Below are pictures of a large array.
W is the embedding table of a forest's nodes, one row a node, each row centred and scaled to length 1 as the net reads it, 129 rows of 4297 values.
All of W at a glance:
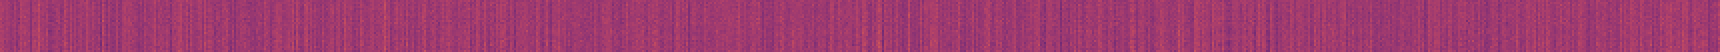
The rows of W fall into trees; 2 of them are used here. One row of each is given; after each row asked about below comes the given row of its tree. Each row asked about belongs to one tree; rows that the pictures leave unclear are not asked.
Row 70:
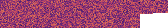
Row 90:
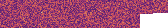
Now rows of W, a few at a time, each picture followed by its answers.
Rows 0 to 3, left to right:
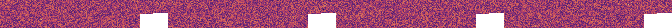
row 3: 90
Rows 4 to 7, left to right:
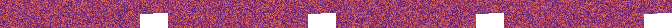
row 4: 70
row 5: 70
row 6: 70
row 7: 70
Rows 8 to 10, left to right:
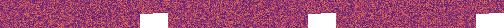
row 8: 90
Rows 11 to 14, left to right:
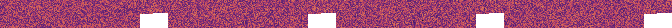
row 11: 70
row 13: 90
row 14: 90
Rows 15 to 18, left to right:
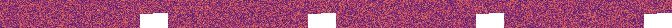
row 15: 90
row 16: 70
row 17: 90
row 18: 90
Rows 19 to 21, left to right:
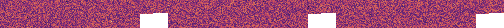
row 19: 70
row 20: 70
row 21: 70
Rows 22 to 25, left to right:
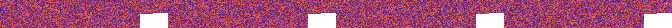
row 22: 90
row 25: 90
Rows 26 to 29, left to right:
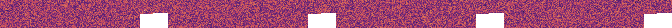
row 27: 70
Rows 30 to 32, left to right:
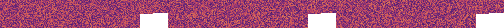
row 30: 90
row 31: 90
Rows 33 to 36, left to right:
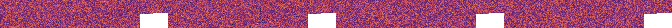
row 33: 70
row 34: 70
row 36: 90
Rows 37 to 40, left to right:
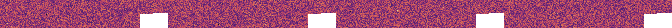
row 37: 70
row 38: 70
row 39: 90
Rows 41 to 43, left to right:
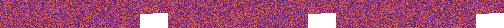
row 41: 90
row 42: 90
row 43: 90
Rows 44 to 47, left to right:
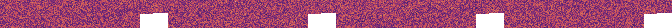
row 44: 70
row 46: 70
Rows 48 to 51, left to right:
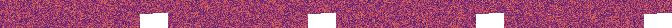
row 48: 70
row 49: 70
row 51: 90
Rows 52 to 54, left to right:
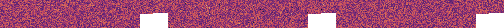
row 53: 90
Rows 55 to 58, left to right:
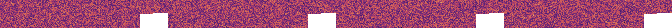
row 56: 70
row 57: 70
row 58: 70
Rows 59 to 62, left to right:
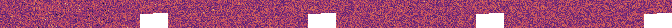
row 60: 90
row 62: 70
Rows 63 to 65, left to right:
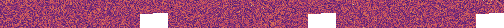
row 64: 70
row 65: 70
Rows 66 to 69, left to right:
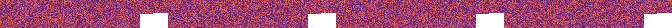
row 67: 90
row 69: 90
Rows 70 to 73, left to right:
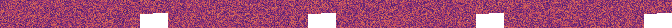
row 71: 90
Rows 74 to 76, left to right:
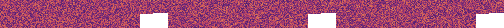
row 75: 90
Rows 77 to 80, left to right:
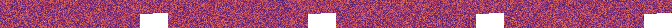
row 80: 90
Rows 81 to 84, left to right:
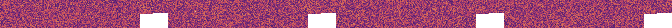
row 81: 90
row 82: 90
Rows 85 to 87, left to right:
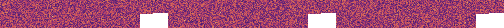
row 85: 90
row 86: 90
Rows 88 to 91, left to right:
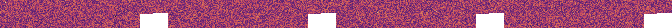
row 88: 70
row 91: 90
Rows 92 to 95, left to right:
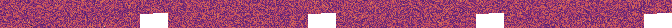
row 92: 70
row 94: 70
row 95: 70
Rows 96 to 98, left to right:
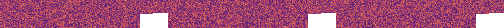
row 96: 90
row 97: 90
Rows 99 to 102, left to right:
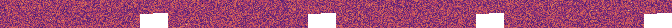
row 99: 70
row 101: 90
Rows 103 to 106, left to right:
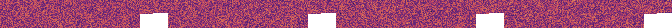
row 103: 90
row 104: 90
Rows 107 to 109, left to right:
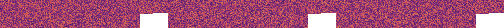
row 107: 90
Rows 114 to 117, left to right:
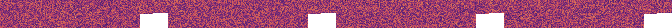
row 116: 70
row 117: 90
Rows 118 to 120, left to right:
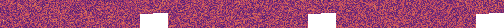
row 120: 90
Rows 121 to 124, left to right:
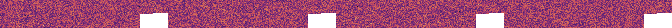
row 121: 70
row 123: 70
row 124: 90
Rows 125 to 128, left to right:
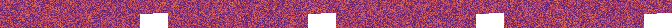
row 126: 90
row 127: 90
